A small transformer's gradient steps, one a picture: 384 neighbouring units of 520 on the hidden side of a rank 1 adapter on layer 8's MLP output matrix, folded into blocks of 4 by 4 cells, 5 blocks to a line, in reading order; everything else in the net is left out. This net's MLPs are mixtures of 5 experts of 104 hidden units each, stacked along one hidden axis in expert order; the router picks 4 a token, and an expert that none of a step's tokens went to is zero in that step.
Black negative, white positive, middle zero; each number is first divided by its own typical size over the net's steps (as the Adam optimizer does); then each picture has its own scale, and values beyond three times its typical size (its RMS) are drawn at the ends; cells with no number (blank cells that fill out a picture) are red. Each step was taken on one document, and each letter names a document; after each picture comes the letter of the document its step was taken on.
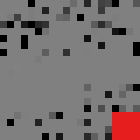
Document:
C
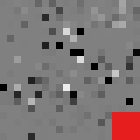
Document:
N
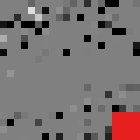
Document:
C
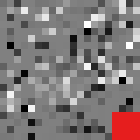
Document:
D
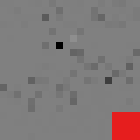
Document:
N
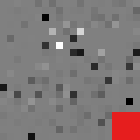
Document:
N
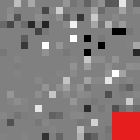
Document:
C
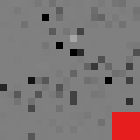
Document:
N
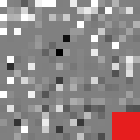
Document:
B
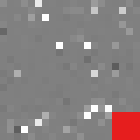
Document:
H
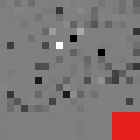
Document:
N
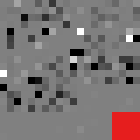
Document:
D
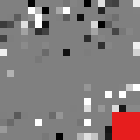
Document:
C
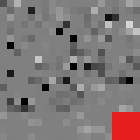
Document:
D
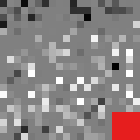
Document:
B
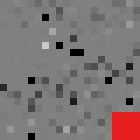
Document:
N
